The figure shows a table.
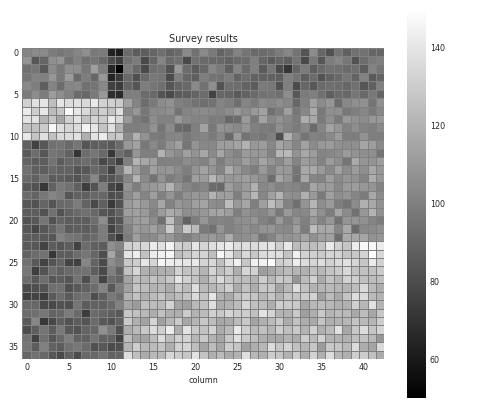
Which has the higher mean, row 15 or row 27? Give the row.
27
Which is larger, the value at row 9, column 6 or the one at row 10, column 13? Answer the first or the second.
the first
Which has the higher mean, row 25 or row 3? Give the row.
25
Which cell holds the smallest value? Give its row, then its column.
2, 11
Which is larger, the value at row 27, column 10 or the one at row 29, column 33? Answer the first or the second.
the second
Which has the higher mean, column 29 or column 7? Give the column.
29
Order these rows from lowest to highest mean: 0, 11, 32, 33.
0, 11, 32, 33
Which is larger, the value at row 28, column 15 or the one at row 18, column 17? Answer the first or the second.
the first
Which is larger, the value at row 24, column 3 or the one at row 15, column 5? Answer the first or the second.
the second
